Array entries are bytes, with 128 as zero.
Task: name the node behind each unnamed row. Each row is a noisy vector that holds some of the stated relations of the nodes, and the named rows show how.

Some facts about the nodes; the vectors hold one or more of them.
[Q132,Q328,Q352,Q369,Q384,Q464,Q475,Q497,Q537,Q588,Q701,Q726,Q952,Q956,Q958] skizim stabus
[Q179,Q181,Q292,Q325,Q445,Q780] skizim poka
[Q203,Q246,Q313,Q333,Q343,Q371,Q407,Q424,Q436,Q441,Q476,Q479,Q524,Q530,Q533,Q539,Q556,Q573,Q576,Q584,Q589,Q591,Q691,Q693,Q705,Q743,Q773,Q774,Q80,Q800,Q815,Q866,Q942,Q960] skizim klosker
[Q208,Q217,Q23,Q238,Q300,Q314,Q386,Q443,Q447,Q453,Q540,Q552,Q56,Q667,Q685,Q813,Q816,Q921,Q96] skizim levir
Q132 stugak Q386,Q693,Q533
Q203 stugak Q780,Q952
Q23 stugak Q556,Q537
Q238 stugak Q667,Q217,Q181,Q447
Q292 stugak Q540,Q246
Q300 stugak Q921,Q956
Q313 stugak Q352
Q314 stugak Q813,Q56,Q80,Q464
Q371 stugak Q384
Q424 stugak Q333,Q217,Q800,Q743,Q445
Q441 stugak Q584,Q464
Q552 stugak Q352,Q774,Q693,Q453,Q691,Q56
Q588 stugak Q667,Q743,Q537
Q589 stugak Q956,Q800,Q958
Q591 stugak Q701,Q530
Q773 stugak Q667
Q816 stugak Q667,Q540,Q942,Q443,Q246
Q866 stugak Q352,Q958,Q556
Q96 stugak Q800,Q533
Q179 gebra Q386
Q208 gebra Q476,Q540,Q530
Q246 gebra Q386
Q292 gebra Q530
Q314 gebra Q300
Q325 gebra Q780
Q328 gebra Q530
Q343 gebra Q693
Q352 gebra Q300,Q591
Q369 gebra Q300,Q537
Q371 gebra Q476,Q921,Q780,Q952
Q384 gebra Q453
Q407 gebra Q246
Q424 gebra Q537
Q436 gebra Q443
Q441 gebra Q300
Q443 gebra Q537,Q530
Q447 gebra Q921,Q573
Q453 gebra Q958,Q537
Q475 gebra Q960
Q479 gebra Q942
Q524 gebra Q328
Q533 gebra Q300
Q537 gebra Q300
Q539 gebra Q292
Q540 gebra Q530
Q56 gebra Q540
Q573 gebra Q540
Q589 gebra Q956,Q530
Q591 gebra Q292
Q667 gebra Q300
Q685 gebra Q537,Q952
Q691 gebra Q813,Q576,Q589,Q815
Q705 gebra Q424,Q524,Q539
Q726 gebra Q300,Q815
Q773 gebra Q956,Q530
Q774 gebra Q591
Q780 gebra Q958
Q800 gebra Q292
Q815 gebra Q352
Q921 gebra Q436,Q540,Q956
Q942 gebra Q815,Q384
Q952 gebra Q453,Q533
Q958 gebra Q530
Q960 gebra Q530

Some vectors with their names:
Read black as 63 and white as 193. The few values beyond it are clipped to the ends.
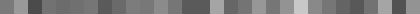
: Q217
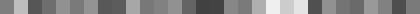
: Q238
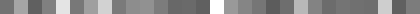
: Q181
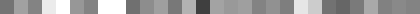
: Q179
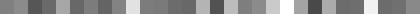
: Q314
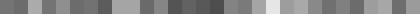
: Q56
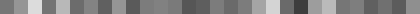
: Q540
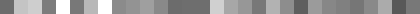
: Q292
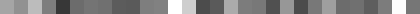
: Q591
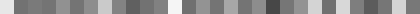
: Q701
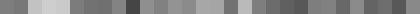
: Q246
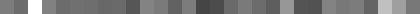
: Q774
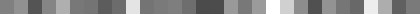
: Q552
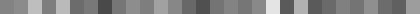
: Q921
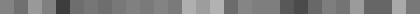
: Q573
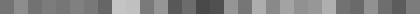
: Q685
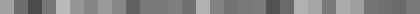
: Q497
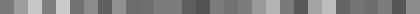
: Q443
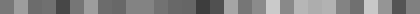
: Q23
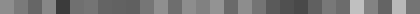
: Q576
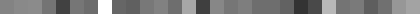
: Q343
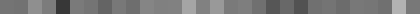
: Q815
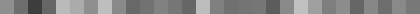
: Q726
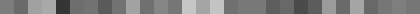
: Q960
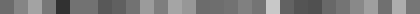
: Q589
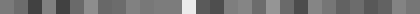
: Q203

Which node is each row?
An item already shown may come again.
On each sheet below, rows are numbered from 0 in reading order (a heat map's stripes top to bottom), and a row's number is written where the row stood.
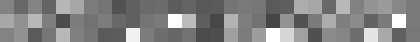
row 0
Q352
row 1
Q591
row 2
Q552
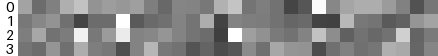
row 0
Q475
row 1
Q343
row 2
Q181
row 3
Q453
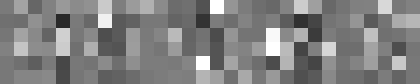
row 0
Q445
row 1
Q693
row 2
Q300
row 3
Q816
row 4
Q441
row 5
Q773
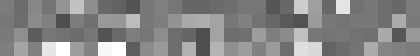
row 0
Q958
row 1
Q479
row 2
Q217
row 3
Q179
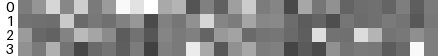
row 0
Q325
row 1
Q407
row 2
Q956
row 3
Q530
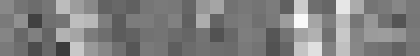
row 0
Q956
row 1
Q588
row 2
Q352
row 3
Q537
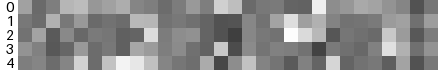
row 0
Q475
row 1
Q56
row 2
Q96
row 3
Q813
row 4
Q780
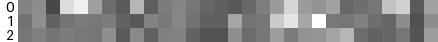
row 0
Q386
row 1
Q447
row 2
Q667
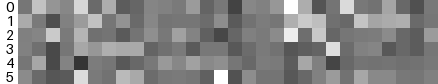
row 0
Q816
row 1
Q132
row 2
Q921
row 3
Q952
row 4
Q424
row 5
Q464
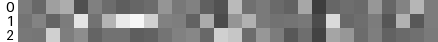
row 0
Q533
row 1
Q780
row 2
Q942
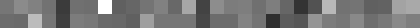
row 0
Q343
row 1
Q556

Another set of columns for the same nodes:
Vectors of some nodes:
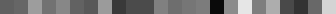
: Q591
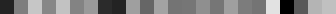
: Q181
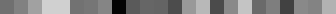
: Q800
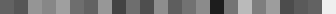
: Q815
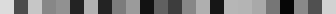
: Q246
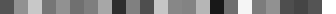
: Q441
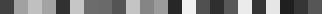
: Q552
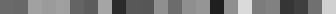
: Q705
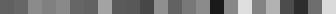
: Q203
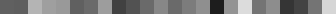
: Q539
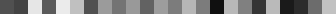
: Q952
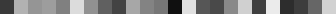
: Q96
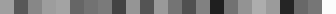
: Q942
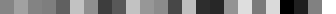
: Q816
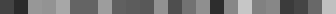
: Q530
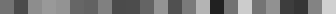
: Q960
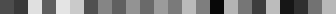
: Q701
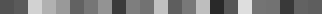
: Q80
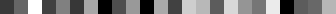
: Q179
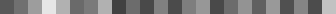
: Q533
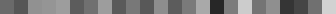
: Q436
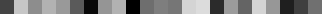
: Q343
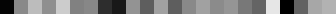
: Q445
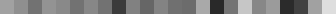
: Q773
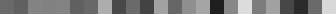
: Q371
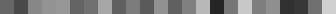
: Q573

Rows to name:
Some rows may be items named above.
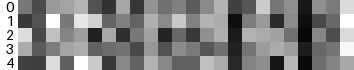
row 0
Q556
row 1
Q464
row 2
Q246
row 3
Q942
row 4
Q956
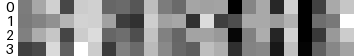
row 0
Q588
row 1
Q667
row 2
Q588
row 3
Q956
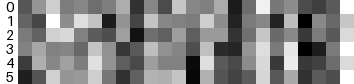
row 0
Q441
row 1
Q352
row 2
Q774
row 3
Q816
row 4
Q96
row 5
Q813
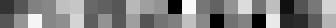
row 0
Q921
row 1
Q132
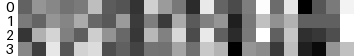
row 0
Q23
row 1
Q479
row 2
Q314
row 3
Q475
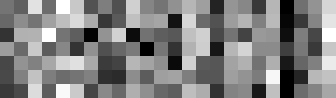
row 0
Q537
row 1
Q447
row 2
Q693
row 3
Q407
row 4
Q217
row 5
Q292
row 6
Q956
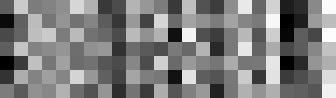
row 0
Q238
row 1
Q325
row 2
Q453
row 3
Q424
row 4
Q780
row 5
Q96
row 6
Q479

